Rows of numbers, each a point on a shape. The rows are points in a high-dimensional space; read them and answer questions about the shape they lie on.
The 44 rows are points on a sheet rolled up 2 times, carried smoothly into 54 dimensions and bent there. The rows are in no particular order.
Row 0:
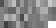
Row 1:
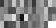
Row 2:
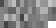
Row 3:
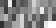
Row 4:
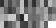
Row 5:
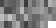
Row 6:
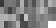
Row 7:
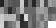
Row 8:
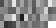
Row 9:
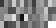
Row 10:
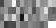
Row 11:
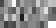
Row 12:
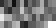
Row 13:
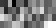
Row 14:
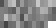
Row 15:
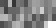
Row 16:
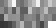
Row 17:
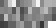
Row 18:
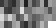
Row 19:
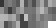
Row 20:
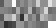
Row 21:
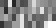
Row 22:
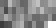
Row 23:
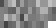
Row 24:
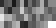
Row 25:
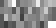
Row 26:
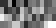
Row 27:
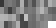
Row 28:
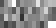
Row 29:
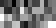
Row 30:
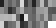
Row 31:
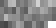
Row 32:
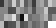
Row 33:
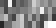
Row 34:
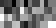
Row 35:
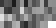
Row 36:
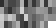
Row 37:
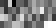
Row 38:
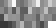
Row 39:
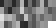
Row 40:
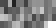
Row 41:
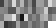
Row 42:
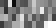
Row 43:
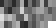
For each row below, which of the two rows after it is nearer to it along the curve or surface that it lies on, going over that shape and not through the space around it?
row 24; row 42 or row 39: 39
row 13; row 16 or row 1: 16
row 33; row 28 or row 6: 28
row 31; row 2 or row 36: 2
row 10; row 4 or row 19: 4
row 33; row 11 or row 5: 11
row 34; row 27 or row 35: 35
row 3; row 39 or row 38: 38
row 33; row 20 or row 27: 20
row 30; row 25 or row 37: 25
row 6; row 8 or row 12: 12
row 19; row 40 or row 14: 14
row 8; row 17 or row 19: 17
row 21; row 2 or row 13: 13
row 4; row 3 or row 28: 28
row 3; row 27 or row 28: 28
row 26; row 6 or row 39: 39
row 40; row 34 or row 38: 38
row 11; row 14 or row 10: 10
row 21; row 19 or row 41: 41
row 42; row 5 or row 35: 35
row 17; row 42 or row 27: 42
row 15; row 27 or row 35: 35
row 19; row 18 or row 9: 18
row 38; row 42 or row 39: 42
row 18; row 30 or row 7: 7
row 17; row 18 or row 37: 37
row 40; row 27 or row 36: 36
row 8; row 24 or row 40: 24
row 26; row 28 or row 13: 13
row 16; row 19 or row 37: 37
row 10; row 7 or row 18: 7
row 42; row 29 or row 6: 29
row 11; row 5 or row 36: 36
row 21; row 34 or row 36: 34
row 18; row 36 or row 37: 36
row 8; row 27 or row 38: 38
